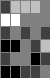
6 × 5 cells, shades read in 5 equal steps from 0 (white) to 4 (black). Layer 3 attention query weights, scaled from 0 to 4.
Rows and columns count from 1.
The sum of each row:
8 6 13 14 14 16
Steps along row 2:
same up same same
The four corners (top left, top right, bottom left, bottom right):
3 2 4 2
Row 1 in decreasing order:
3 2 1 1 1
